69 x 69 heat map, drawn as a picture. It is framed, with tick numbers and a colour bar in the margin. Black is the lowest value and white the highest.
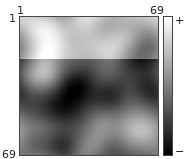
No lone cell stands out from its neighbours. The centre is the ninth with the lowest average. A horizontal seam about 30% of the way down splits the table, and the top part is higher. The ninth with the highest average is the top left.
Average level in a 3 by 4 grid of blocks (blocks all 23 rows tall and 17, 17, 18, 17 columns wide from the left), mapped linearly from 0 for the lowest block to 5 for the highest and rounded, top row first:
5 5 4 3 | 2 0 1 1 | 2 1 2 3
